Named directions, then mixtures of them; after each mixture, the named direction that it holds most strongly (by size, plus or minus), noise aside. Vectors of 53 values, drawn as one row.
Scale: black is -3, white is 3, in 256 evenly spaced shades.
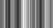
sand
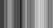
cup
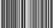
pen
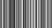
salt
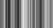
sand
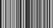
pen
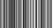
salt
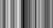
sand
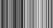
cup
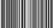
pen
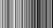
salt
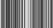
pen
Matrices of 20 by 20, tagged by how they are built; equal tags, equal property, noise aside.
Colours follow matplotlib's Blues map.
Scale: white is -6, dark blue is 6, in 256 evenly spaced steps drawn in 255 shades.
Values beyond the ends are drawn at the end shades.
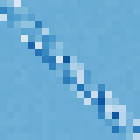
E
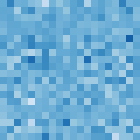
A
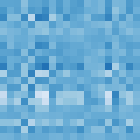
A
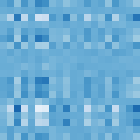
A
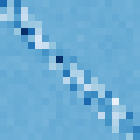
E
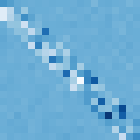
E
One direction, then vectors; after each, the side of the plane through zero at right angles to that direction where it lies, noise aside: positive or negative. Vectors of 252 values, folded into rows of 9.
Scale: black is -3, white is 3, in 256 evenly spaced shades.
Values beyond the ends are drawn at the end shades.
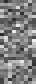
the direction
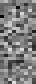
negative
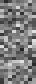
positive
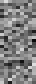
negative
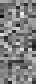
negative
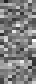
positive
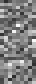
positive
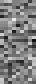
negative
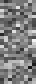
positive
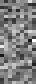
positive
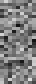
negative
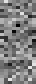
negative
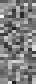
positive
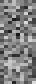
positive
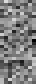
negative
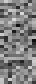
negative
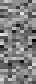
negative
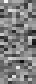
negative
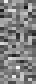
negative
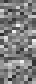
positive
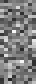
positive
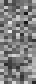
negative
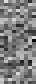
negative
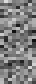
negative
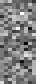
negative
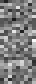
positive
